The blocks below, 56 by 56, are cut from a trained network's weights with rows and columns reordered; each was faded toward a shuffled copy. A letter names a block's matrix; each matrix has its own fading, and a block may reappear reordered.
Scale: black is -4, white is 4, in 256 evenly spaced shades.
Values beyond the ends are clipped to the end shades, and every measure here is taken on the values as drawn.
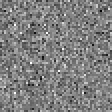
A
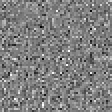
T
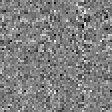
T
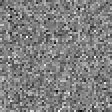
A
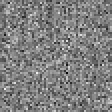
A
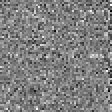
T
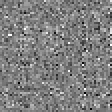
T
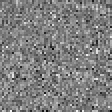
T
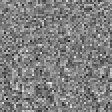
A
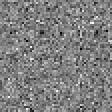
T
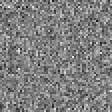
A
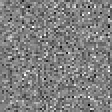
T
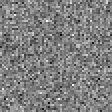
A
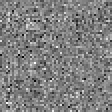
T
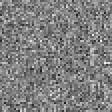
A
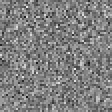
A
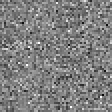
A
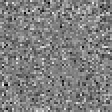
T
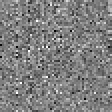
T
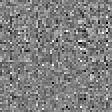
T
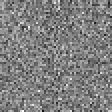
A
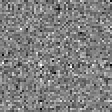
T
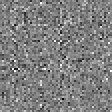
T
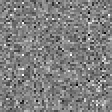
T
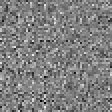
T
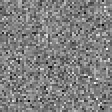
A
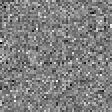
A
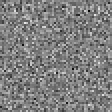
A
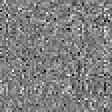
T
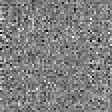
T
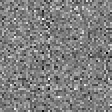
T
